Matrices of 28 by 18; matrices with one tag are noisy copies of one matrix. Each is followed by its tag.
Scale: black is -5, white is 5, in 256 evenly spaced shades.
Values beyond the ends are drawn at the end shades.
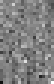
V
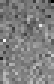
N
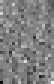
V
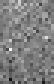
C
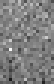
C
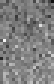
N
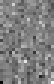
V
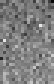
N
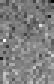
N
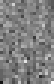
V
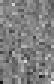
V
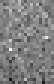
C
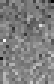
N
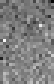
N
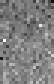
N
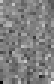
V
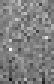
C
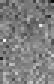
N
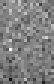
C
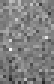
C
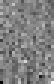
V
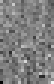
V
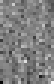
V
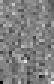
V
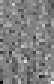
V
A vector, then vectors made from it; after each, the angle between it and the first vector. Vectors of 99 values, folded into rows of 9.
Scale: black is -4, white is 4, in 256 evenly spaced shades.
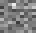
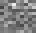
nearly parallel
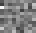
orthogonal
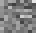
partly opposed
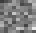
orthogonal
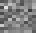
partly aligned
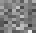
orthogonal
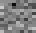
nearly opposite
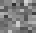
partly opposed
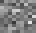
partly opposed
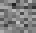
nearly opposite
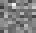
nearly parallel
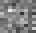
partly opposed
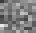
orthogonal
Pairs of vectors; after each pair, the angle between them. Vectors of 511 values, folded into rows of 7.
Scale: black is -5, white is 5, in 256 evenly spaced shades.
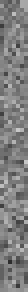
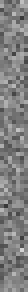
partly aligned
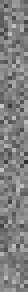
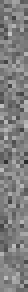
nearly parallel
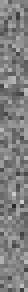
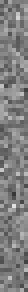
nearly opposite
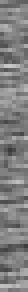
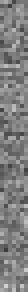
partly aligned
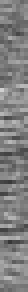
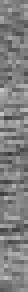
nearly parallel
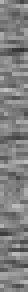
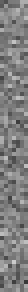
partly opposed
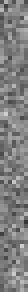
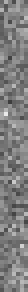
nearly parallel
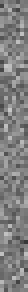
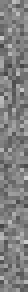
partly opposed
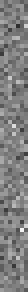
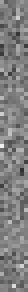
orthogonal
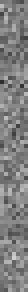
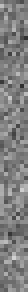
nearly parallel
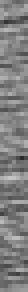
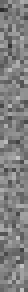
orthogonal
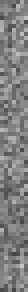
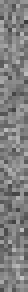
partly aligned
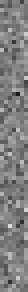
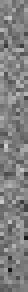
partly opposed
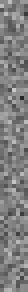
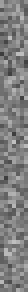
partly aligned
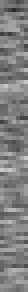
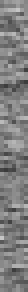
nearly opposite
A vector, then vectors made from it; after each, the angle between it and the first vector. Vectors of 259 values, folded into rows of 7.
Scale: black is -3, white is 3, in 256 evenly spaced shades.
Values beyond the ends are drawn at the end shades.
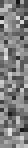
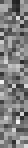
partly aligned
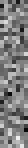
partly aligned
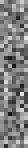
orthogonal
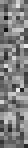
partly opposed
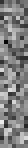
partly aligned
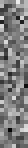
nearly opposite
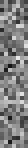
orthogonal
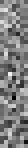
partly aligned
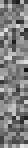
orthogonal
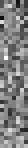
nearly parallel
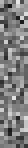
nearly opposite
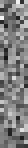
nearly opposite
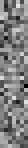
partly opposed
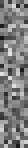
orthogonal
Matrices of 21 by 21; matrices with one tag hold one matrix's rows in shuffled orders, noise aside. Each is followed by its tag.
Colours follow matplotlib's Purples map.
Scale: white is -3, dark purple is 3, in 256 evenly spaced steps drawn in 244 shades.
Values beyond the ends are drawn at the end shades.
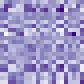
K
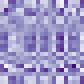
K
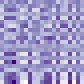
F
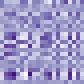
F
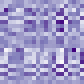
K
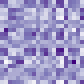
K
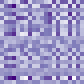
F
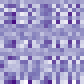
F
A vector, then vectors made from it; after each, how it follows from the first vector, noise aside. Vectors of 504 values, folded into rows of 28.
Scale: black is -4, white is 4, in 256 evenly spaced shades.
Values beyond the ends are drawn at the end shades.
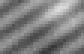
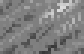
partly zeroed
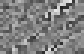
sign-scrambled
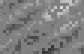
partly zeroed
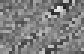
sign-scrambled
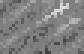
partly zeroed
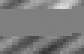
partly zeroed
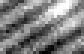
scaled up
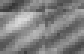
wrapped around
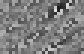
sign-scrambled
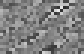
sign-scrambled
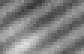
reversed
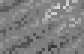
partly zeroed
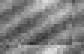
wrapped around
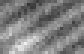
reversed
